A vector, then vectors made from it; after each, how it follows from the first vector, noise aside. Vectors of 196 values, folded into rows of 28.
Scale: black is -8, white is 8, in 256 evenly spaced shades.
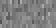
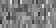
scaled up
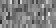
scaled up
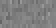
shrunk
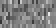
scaled up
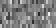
scaled up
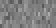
sign-scrambled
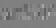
partly zeroed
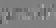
partly zeroed
